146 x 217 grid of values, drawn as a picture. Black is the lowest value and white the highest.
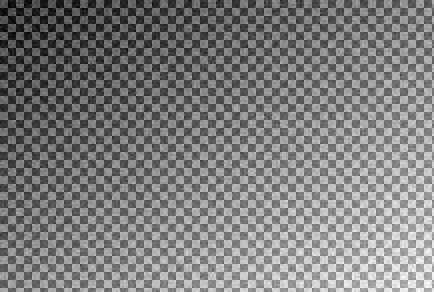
The bottom right is the ninth with the highest average. A checkerboard runs through the table. The top left is the ninth with the lowest average. Values rise toward the bottom right. The halves do not mirror each other. On average the colour sits 50% of the way up the scale.
